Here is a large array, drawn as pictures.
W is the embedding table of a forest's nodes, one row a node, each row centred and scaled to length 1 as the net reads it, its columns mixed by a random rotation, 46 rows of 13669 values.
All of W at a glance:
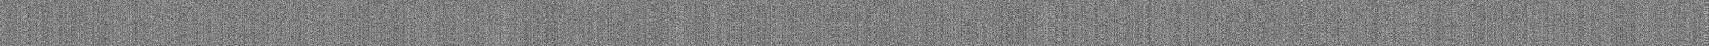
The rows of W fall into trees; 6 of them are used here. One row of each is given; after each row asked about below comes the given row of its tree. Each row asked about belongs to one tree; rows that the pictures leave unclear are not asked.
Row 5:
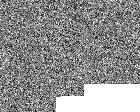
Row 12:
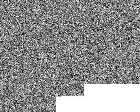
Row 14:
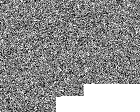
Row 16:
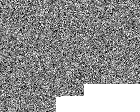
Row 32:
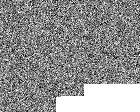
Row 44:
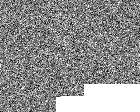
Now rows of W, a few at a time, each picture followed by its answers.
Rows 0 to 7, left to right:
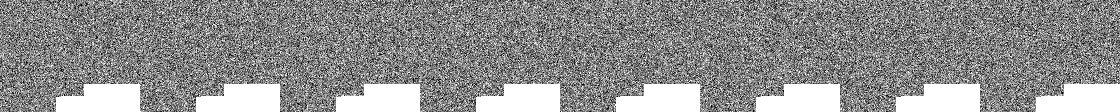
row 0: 5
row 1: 32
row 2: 12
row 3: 32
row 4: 44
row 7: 16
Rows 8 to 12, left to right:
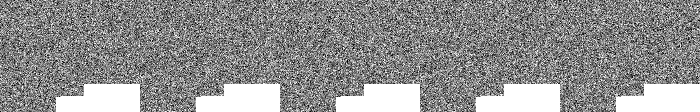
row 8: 44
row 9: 16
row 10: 44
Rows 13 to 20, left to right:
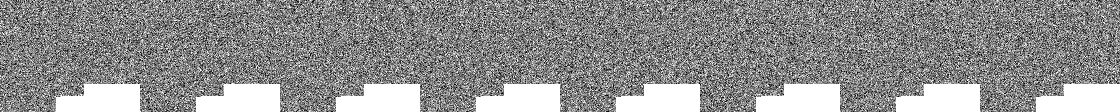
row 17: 16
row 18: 12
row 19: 14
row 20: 14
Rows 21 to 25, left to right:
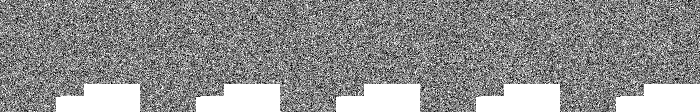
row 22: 44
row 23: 32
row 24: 5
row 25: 44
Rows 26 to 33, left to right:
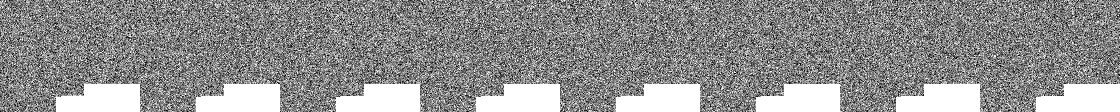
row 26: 12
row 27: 16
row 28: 44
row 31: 44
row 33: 5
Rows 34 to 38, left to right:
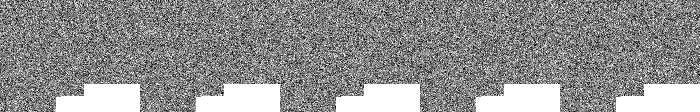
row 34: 16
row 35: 16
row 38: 5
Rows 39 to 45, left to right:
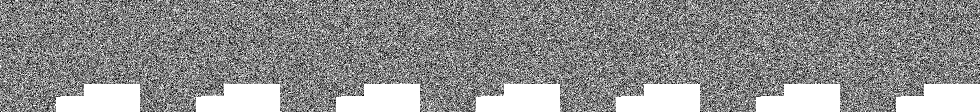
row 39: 44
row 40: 12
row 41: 32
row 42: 16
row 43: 16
